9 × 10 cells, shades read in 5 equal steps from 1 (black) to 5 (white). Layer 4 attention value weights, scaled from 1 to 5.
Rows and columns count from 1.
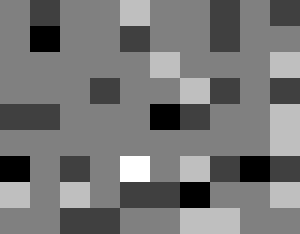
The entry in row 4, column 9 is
3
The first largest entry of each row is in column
5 1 6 7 10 10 5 1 7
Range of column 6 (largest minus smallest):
3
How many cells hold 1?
5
